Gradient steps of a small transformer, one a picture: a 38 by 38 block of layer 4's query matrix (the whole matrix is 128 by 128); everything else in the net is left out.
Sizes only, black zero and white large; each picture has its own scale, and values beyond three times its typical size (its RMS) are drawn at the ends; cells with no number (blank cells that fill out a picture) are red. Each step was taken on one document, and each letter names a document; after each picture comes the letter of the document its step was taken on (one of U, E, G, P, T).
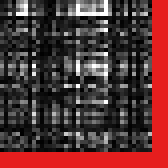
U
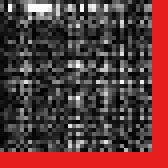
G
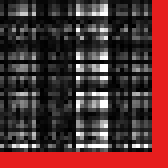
U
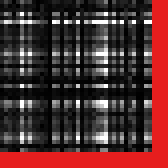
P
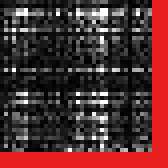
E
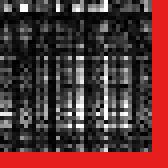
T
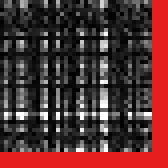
T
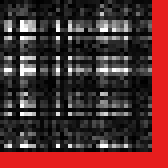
E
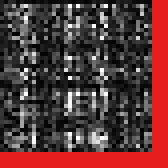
E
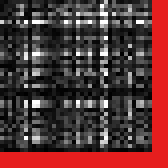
P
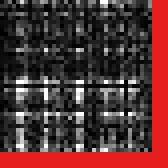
G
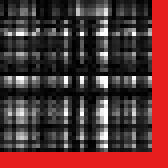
U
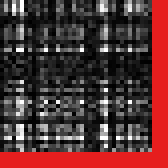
T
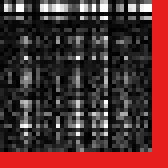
T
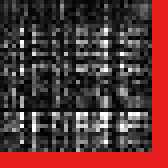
G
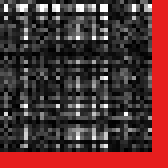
T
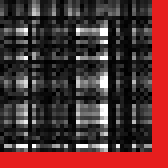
U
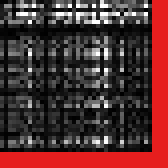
P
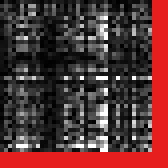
U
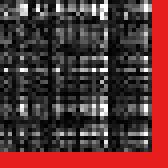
T
